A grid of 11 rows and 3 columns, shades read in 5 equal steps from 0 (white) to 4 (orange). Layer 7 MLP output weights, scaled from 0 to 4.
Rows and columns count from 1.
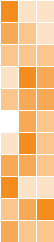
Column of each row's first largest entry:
1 1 1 2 2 2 2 1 1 3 1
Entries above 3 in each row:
1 0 0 1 0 0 1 0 1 1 0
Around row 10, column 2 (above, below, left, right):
1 2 2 4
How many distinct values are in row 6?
3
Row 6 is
0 3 2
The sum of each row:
6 6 6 8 8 5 7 8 6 9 7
